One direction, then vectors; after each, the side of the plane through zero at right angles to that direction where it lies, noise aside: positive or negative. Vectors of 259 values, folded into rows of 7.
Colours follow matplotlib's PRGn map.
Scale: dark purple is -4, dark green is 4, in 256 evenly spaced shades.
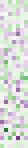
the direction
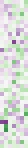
positive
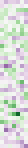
negative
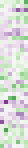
positive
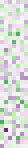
negative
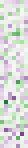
negative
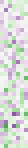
positive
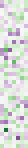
positive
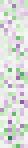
positive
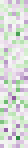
negative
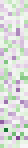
positive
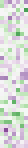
negative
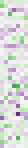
negative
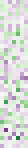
negative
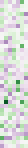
negative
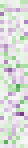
negative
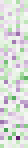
positive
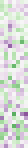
negative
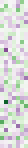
negative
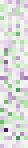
negative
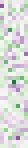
positive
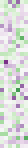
negative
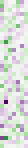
positive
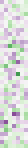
positive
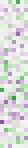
positive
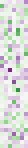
negative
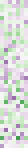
negative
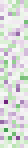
positive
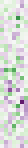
positive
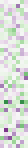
negative
